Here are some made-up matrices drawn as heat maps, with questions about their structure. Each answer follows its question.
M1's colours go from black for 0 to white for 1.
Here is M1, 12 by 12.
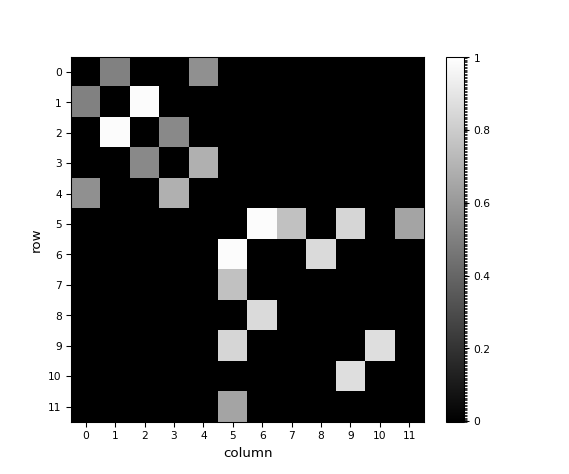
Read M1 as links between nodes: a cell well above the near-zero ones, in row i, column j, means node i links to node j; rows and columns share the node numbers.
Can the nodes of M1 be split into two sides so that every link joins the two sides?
no
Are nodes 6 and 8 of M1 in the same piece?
yes
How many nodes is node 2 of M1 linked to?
2
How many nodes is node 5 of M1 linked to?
4
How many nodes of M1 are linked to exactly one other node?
4
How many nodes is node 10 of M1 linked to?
1
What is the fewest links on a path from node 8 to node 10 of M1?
4
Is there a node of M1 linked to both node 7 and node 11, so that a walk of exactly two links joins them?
yes
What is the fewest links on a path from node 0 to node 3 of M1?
2
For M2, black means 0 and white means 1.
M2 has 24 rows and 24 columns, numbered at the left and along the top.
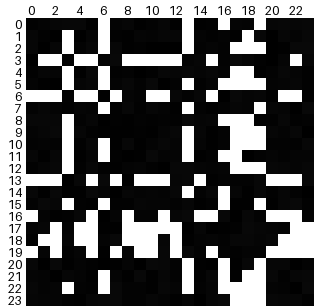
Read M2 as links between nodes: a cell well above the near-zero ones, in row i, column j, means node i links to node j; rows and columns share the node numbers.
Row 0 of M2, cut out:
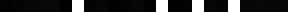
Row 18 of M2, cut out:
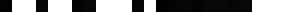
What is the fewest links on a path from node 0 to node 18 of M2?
3
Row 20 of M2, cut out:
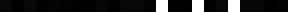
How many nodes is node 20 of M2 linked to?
3
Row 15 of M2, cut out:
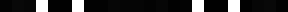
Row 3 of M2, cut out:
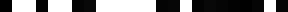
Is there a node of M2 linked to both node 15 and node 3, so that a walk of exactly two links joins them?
no
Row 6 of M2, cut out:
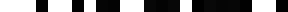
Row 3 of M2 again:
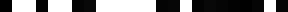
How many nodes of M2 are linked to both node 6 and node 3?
8
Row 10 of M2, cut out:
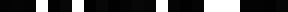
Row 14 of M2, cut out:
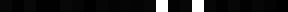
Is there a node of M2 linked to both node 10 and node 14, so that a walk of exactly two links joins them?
yes
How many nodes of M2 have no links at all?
0
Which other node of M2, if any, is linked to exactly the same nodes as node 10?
node 2
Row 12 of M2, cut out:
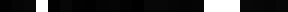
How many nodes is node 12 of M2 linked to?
4
